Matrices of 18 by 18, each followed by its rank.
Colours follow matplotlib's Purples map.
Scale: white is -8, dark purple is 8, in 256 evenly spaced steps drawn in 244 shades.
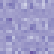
three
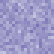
full rank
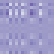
one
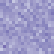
full rank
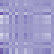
one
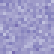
full rank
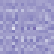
three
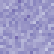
full rank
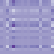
one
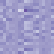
three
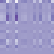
one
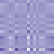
one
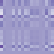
one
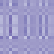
one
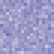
full rank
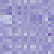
three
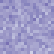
full rank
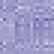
three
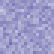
full rank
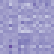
three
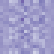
three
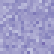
full rank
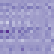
three
